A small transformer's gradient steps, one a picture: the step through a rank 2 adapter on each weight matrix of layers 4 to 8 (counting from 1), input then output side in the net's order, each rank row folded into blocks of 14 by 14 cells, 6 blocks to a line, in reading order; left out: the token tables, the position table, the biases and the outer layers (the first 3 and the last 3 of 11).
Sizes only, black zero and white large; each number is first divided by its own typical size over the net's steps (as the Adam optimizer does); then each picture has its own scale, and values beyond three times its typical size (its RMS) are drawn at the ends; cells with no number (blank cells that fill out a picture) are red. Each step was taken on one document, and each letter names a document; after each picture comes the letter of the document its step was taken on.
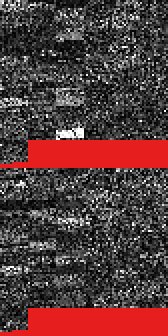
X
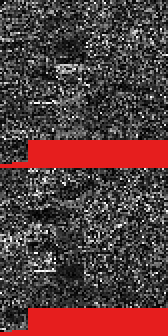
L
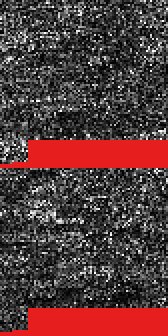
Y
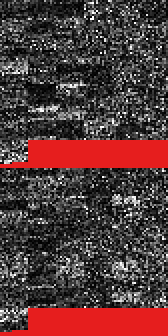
Y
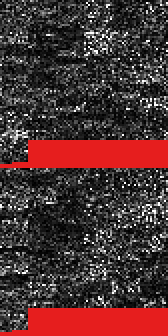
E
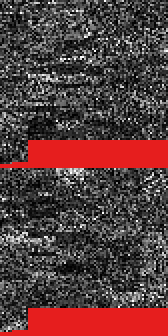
L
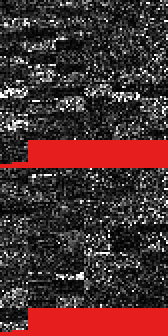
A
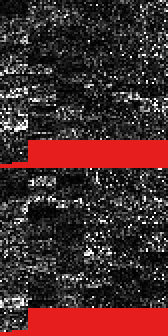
A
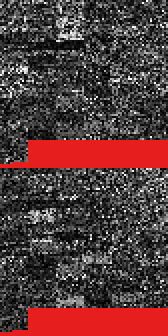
Y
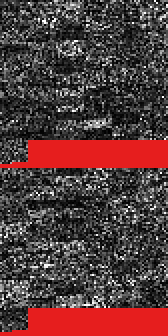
X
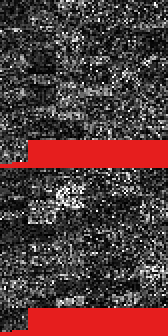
Y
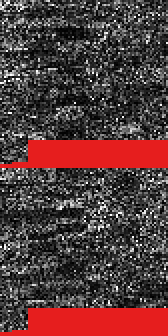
L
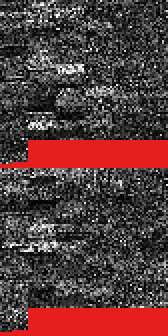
X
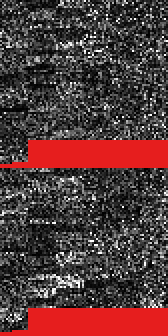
Y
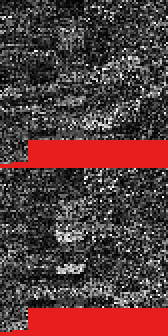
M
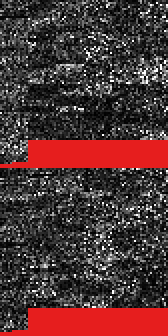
E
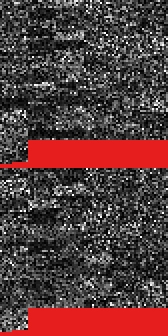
M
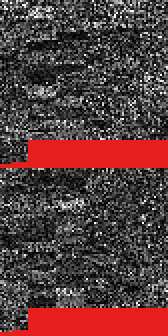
L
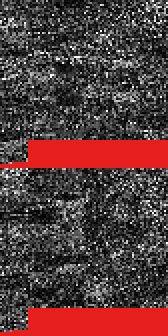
L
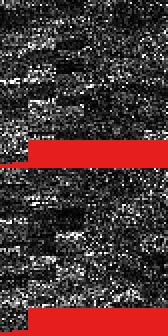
E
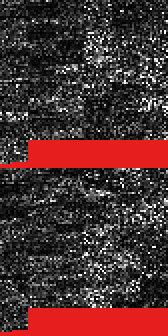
E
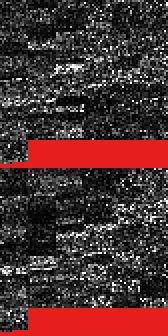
E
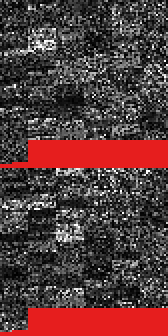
M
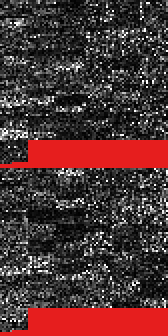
E
